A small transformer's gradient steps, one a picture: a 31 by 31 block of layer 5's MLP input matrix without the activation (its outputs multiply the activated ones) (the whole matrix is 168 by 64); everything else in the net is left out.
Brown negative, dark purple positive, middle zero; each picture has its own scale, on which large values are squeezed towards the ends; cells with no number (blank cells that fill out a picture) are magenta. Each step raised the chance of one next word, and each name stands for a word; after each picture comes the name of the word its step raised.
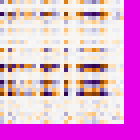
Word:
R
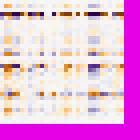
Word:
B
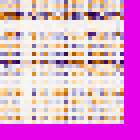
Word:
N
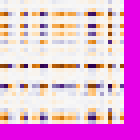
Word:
R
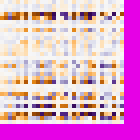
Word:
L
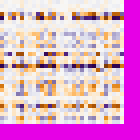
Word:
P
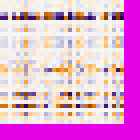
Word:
L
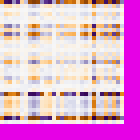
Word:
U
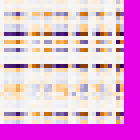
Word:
R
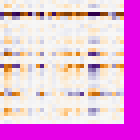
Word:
B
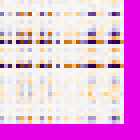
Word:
R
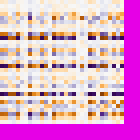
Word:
P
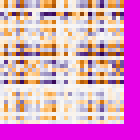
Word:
N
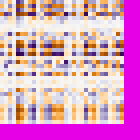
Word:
N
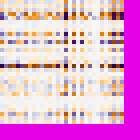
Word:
R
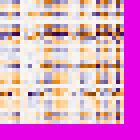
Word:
U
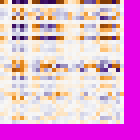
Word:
L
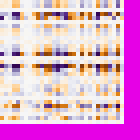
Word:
B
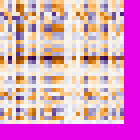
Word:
U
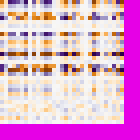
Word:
B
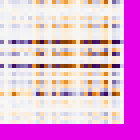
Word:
R
